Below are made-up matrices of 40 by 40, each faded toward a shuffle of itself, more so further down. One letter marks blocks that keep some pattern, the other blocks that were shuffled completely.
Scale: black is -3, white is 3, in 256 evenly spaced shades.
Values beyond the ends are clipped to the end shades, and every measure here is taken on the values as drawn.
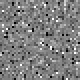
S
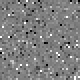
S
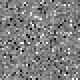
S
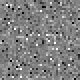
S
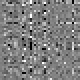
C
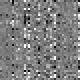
C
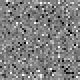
S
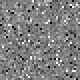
S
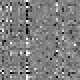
C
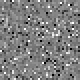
S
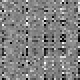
C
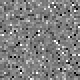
S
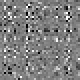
C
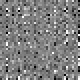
C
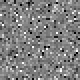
S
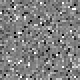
S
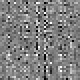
C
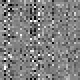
C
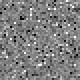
S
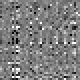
C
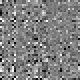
C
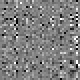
C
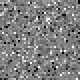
S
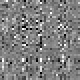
C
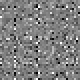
C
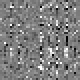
C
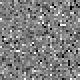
S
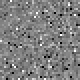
S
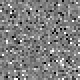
S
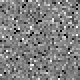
S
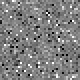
S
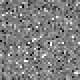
S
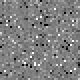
S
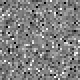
S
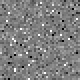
S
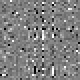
C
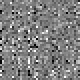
C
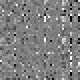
C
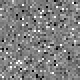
S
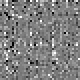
C
